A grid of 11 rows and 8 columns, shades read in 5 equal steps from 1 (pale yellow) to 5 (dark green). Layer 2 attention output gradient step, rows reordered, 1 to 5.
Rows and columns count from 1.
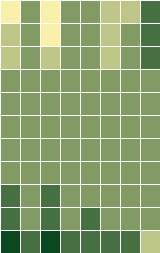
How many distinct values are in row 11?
3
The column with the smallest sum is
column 6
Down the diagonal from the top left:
1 3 2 3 3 3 3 3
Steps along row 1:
up down up same down same up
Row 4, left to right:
3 3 3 3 3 3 3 3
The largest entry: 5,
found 2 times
